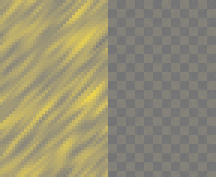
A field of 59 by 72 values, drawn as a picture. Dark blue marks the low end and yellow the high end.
The table splits into one row of 2 panels. Panel 1,1: high, slanting up to the right. Panel 1,2: middling, checkered, faint in contrast.
